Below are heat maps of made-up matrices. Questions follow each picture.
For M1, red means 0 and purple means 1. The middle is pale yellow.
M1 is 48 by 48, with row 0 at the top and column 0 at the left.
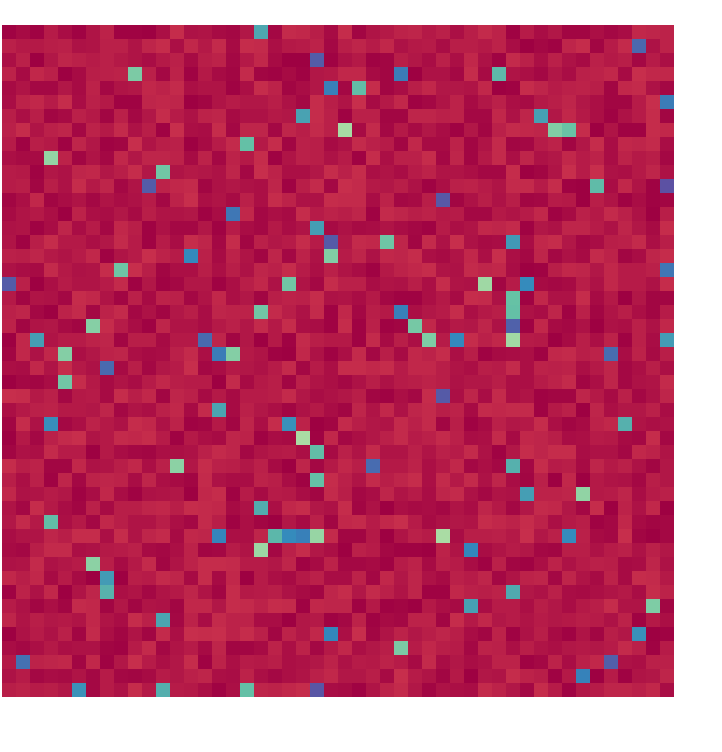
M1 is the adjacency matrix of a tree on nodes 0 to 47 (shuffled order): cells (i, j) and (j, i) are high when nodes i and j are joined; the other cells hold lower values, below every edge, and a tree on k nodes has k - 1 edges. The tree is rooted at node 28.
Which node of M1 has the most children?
36
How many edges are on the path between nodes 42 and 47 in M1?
2
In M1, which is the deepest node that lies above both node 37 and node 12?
20
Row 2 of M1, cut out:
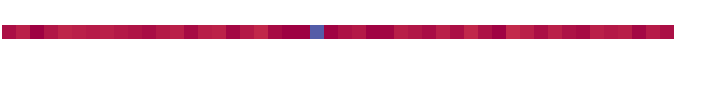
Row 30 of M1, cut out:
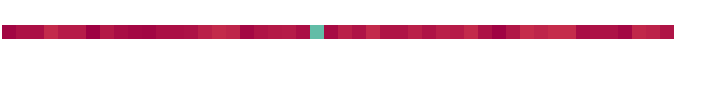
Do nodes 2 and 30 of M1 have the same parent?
yes
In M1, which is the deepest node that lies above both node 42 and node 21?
36
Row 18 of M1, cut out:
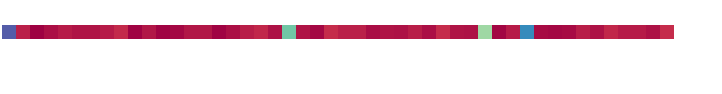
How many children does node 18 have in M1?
3
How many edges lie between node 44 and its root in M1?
1
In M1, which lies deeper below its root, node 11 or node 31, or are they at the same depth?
node 11
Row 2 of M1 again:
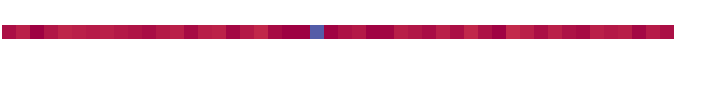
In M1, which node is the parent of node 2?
22
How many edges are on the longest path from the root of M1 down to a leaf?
7
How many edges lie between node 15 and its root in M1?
3
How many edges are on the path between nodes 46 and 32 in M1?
8
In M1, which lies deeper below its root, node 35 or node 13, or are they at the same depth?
node 13
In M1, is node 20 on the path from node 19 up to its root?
yes
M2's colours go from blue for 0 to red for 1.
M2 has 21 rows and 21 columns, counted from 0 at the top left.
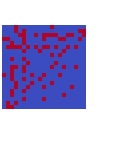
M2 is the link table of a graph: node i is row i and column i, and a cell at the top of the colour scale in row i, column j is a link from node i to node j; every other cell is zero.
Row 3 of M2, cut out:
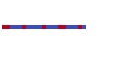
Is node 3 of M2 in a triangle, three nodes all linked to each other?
yes
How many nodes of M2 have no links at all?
0
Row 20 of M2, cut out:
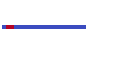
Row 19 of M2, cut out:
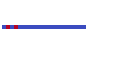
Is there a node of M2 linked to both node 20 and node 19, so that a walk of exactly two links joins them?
yes
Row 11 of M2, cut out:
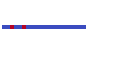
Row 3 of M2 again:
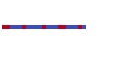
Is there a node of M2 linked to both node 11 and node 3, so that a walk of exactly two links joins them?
yes
